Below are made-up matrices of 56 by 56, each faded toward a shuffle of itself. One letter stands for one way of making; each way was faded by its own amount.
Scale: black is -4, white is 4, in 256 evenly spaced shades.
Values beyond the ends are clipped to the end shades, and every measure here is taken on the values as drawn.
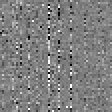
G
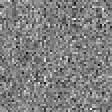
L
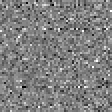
L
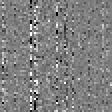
G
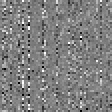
G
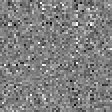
L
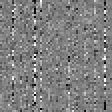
G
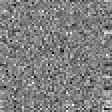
L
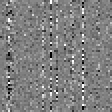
G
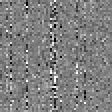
G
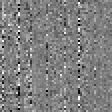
G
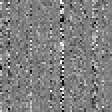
G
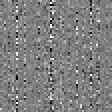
G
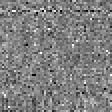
L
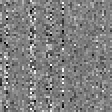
G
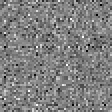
L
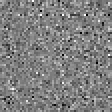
L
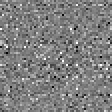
L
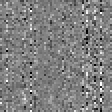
G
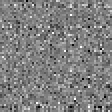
L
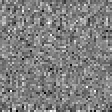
L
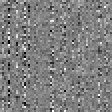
G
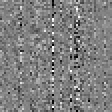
G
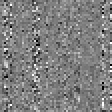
G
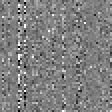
G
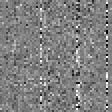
G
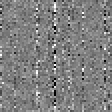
G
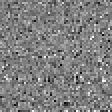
L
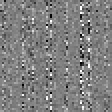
G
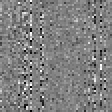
G
